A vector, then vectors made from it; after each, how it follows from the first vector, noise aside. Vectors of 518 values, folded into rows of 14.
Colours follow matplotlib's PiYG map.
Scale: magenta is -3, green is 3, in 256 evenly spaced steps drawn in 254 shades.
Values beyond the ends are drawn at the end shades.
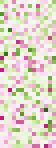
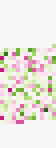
partly zeroed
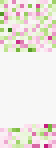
partly zeroed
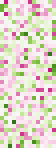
wrapped around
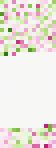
partly zeroed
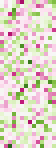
wrapped around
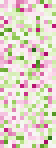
wrapped around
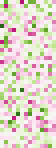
wrapped around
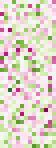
negated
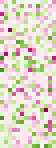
negated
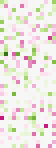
partly zeroed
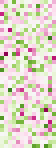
negated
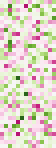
wrapped around
